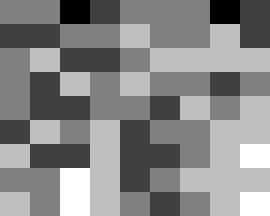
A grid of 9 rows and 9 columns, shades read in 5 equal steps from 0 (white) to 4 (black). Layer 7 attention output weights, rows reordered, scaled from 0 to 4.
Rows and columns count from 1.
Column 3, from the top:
4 2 3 1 3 2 3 0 0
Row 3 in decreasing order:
3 3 2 2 1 1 1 1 1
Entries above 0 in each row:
9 9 9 9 9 9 8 8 7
